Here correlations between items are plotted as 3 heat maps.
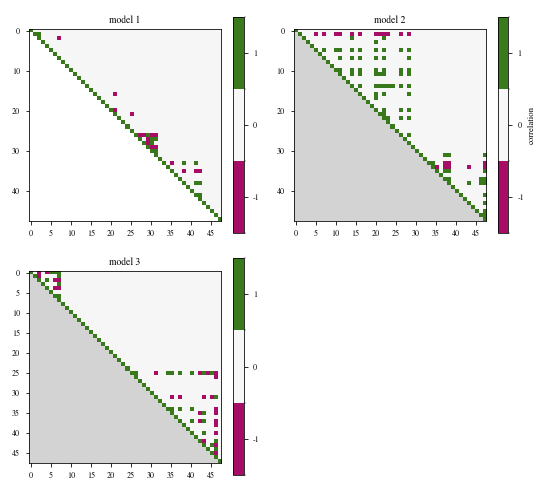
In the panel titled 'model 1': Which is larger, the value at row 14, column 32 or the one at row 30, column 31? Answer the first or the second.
the second
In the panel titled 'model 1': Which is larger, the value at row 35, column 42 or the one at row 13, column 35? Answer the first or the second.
the second
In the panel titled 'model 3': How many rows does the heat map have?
48
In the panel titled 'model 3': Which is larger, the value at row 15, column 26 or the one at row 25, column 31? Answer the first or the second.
the first
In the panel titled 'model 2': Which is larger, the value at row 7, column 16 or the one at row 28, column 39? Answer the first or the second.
the first
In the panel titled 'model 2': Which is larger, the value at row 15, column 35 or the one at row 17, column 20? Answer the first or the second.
the second
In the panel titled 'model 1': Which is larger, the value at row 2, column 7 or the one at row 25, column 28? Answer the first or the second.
the second
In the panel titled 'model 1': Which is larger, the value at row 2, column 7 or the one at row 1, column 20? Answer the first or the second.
the second
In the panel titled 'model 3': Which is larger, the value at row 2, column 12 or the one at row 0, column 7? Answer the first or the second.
the second
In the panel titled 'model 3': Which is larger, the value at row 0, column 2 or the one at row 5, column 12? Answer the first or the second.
the second
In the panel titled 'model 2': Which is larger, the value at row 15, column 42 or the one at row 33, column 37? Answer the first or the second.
the first
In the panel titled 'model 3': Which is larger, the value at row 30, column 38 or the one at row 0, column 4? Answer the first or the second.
the first
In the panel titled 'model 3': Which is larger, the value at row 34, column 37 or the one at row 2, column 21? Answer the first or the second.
the first
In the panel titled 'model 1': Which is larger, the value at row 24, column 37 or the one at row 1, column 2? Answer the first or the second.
the second
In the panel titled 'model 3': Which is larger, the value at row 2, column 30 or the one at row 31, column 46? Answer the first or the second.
the second
